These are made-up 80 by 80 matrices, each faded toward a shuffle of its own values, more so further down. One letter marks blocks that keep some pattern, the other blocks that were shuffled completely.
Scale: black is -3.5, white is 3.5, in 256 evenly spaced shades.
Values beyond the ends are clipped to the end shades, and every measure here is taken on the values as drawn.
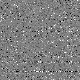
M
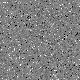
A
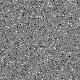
A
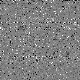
M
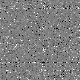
M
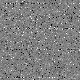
M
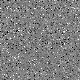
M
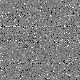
M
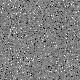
A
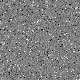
A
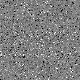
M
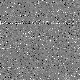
M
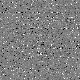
M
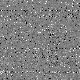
M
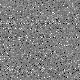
M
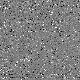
M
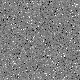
A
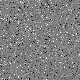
A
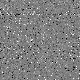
M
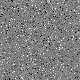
A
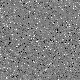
A
